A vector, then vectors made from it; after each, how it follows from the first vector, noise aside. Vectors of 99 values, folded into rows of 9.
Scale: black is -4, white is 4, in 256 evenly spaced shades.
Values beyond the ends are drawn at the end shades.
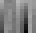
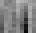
copied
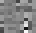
sign-scrambled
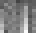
negated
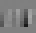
partly zeroed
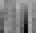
copied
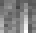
negated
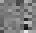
sign-scrambled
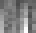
negated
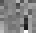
sign-scrambled
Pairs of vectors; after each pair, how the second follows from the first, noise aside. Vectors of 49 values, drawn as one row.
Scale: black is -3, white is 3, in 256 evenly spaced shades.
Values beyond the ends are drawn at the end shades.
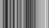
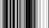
scaled up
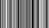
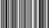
negated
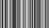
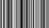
negated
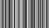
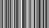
reversed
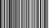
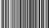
negated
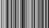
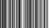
negated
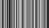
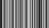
reversed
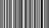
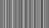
shrunk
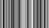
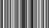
negated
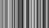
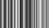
reversed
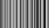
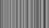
shrunk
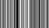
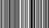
reversed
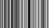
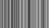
shrunk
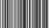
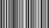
negated
